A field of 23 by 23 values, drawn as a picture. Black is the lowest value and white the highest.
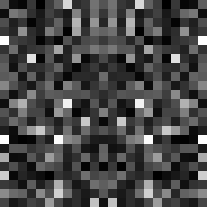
Mirror symmetry: left to right. Stripes: none. Histogram: skewed, a long tail of high values. Average level on the scale: 30%.
